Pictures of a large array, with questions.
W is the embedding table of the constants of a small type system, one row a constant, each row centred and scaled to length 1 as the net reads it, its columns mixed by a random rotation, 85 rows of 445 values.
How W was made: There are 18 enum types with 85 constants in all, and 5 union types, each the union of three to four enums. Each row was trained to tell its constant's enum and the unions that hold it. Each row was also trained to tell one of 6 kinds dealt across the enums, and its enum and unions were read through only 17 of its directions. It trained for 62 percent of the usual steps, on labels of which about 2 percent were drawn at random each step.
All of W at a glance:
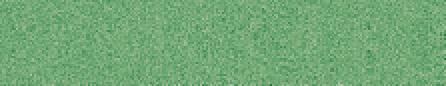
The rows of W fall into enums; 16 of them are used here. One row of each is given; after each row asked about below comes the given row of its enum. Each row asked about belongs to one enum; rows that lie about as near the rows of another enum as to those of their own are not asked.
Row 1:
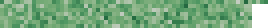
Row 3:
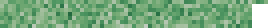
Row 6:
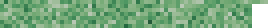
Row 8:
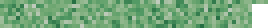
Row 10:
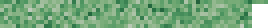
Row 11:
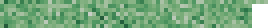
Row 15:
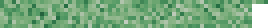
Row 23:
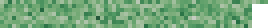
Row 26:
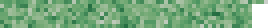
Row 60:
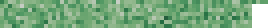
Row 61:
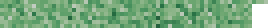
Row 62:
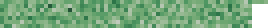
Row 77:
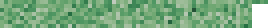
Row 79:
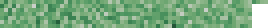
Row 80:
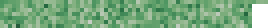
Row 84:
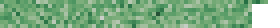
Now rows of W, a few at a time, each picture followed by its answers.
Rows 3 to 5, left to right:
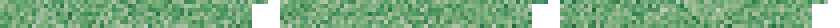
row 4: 8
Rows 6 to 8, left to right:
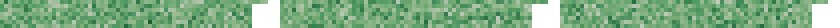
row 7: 62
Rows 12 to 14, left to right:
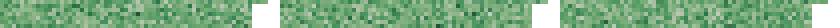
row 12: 62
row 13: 61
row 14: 60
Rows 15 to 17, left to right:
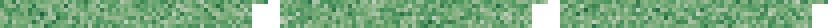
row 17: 6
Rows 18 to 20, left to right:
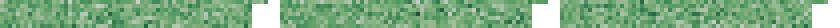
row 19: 62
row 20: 62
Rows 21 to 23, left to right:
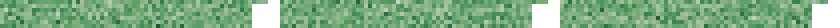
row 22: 26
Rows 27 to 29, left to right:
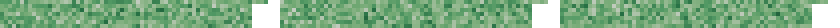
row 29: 8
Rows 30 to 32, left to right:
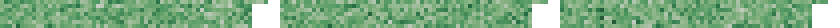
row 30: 6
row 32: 79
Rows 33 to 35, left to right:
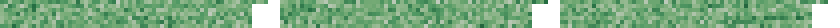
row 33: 6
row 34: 8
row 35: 10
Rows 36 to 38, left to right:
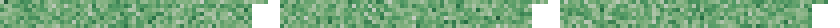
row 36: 6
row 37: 10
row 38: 8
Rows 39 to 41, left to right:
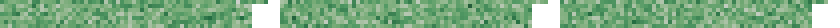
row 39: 10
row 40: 23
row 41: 26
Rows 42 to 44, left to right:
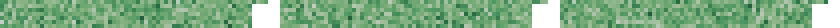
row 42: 79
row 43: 61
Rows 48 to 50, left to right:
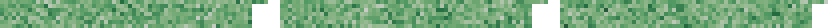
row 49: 79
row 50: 26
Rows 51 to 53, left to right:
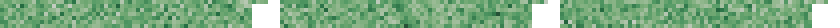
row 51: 8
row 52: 26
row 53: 79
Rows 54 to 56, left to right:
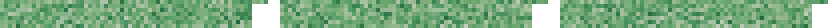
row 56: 62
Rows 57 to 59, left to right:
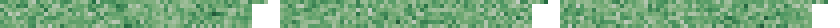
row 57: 26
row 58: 6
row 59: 8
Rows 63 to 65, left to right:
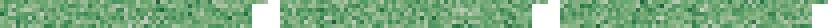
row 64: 79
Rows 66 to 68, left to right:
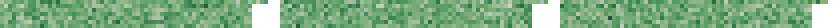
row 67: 6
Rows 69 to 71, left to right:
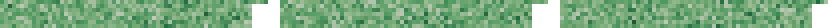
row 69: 60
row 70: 60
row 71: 26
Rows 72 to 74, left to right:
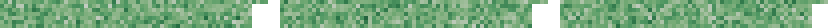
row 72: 79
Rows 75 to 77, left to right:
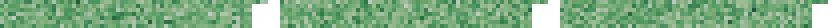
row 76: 60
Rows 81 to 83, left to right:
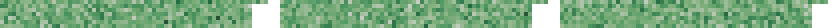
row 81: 10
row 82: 15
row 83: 62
